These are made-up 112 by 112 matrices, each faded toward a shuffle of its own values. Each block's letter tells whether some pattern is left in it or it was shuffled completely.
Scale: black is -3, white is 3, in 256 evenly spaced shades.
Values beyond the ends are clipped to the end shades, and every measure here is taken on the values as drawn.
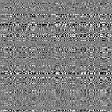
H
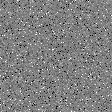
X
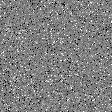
X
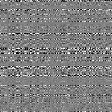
H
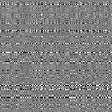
H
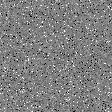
X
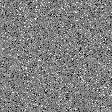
X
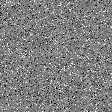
X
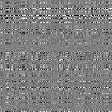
H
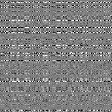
H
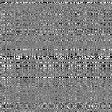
H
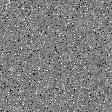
X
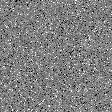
X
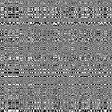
H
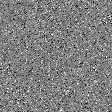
X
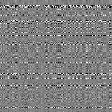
H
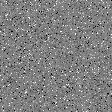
X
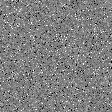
X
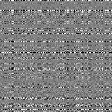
H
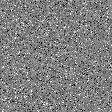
X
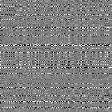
H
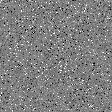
X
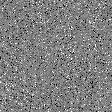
X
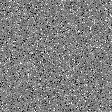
X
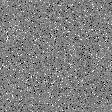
X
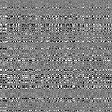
H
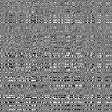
H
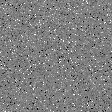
X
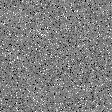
X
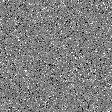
X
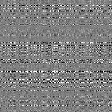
H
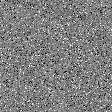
X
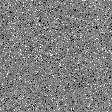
X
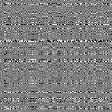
H
